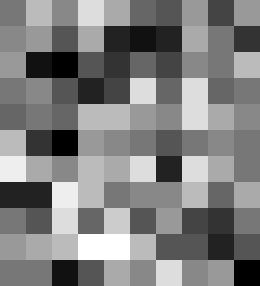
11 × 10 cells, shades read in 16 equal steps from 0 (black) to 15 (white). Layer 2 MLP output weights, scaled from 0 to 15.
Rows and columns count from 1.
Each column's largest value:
14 11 14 15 15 13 13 13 10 11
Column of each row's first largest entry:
4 4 10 6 8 1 1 3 3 4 7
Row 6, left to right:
11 3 0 9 8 7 5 7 8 7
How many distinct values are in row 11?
8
